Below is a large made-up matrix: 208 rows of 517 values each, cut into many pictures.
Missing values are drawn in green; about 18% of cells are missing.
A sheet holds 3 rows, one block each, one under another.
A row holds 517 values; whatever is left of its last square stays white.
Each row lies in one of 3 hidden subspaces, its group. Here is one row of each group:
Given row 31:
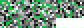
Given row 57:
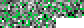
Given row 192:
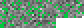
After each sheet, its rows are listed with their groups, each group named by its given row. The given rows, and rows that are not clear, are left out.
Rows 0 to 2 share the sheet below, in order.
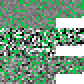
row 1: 192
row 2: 57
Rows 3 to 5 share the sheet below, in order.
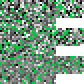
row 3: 31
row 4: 57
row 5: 31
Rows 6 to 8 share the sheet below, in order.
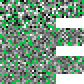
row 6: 57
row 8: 192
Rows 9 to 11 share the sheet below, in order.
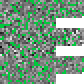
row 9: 31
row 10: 57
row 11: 192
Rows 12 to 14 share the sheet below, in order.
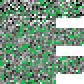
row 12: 192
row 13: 57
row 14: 31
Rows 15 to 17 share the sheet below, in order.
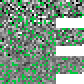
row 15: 192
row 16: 192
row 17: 57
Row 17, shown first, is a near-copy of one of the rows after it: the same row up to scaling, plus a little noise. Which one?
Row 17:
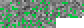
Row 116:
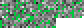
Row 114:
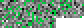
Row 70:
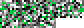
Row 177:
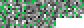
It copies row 70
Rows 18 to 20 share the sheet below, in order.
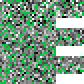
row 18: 192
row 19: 31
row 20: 57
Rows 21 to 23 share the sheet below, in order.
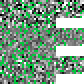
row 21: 192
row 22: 57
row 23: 192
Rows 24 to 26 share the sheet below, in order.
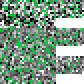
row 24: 31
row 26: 31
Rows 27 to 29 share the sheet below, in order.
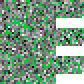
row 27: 192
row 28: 31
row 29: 57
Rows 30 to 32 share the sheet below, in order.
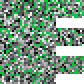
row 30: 31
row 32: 31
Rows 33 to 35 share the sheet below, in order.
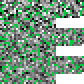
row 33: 31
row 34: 57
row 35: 57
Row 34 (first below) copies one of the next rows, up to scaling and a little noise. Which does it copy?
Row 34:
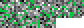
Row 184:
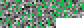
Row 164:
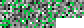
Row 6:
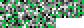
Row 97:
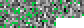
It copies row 6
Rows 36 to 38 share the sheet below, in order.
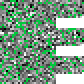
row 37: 57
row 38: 57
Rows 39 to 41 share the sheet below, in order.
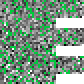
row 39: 31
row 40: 31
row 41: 31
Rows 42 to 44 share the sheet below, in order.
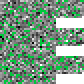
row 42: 57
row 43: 192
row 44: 192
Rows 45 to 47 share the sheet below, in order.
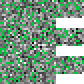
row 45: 31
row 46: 192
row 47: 192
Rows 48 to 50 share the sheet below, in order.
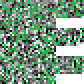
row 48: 57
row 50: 57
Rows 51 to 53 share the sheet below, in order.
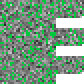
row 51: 31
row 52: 57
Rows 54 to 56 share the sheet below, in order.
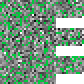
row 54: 192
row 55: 31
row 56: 192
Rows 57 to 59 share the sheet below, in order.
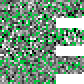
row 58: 57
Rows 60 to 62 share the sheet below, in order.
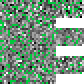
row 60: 31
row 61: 192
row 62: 192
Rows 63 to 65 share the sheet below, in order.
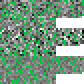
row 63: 192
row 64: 31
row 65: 31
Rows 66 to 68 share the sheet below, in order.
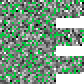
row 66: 31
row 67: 31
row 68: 31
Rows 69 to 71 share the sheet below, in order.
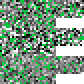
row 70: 57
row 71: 31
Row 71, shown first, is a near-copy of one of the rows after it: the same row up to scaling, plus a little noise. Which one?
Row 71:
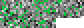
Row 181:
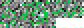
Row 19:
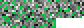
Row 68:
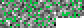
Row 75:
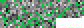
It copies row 75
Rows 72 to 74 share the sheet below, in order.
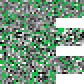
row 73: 192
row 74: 192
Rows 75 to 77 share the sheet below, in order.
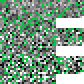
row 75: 31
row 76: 192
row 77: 192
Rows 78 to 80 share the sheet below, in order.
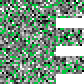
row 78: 192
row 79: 31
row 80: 57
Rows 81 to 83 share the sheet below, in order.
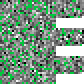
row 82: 31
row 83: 192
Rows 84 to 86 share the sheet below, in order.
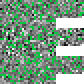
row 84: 192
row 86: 31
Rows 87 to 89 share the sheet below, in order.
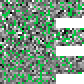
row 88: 192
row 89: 192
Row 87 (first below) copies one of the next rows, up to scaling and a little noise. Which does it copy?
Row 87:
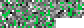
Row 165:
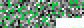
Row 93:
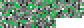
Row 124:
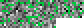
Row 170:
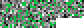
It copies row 93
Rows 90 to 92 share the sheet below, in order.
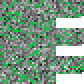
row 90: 31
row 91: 192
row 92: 57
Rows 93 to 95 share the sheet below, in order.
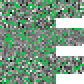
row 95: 31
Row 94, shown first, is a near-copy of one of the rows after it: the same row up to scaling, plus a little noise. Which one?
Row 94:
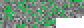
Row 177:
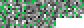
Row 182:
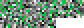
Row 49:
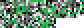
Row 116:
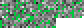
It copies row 182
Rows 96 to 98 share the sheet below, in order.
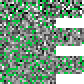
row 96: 31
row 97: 57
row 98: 192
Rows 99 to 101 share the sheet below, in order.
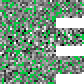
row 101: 31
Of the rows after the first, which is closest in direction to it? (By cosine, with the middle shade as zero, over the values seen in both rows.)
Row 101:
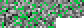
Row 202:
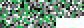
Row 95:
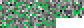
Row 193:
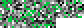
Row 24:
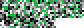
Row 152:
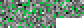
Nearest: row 24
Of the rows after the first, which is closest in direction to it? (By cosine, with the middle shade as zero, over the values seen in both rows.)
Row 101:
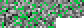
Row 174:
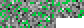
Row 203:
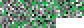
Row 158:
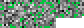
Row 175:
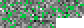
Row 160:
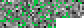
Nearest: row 158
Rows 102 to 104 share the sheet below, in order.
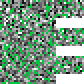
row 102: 31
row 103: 192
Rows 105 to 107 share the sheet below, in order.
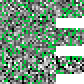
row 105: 192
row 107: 31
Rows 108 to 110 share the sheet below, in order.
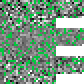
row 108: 192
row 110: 31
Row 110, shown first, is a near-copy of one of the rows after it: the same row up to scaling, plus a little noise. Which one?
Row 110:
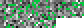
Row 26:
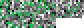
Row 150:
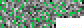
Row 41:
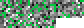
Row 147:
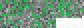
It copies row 41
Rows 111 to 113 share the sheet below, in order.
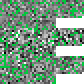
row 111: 192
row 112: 31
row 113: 192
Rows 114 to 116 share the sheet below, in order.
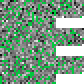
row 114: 57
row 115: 57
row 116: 57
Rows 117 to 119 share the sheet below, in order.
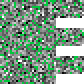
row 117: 57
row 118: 192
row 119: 192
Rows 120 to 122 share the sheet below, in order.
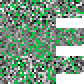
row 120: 192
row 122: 192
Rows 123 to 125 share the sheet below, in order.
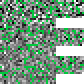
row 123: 192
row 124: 31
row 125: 192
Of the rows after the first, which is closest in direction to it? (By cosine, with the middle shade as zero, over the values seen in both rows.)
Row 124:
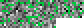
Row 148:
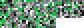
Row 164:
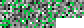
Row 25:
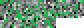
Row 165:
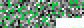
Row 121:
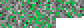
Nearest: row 165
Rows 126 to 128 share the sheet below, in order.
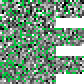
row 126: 192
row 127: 57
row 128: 31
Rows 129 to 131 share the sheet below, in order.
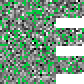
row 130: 192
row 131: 192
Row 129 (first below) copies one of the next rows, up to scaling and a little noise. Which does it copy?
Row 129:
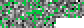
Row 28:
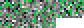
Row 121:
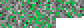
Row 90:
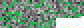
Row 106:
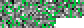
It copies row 106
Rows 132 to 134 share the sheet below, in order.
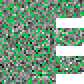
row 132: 57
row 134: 192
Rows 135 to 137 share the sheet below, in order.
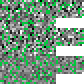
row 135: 31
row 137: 192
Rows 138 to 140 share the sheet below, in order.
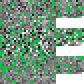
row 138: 192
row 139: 57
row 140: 192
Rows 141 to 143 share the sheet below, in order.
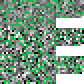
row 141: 192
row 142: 31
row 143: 57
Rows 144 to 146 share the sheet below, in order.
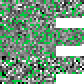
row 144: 192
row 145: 192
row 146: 57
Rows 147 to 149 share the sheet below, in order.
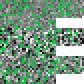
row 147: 31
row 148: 57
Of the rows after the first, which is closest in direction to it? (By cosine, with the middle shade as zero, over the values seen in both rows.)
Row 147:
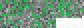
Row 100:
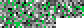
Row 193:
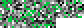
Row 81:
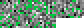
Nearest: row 100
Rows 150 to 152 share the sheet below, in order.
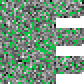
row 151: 57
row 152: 192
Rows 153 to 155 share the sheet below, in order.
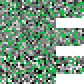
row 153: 57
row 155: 57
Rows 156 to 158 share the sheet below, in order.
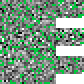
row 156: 192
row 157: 192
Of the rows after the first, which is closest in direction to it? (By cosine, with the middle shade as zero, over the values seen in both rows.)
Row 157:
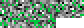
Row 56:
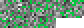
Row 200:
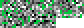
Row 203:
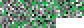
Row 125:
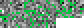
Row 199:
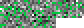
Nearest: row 125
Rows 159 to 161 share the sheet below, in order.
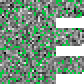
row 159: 57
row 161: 192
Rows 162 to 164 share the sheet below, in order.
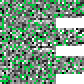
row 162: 192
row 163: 192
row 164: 57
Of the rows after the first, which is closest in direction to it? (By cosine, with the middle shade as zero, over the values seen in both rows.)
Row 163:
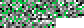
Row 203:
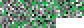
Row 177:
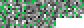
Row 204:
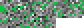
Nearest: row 177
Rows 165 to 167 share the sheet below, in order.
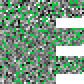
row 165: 31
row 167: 57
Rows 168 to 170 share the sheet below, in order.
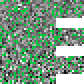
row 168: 192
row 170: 31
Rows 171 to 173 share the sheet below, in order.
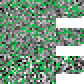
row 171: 192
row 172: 31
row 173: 192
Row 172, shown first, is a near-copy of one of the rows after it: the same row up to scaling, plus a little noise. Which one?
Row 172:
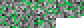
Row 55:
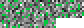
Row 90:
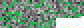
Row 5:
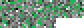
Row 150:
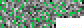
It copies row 90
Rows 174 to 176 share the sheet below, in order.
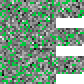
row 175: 192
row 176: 57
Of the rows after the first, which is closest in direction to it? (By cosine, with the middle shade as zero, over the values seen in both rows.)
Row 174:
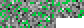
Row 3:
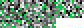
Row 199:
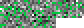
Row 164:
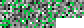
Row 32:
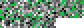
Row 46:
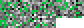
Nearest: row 3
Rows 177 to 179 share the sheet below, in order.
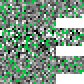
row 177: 57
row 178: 57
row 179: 57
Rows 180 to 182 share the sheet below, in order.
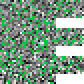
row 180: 57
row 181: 31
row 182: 57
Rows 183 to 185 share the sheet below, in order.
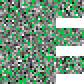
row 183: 31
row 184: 57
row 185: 192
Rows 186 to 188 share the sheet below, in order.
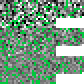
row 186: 57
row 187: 192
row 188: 57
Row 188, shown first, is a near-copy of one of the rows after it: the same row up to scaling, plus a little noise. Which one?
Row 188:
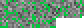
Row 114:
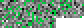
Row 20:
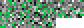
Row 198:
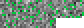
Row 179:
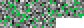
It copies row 114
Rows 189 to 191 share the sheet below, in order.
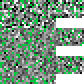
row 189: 57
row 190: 31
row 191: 31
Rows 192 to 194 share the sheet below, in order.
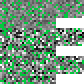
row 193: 192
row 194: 192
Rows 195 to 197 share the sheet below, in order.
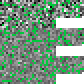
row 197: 192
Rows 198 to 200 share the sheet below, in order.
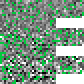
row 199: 192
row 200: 192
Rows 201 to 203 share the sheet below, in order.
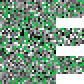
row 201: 57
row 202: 31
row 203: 192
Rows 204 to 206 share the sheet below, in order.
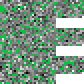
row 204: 192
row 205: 192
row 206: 57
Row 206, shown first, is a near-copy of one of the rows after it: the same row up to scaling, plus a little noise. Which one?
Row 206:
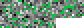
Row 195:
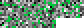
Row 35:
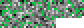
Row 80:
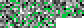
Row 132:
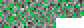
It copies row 35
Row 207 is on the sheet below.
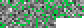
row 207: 57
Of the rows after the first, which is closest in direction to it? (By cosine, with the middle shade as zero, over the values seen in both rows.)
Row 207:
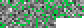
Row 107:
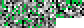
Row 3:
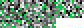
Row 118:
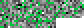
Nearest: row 107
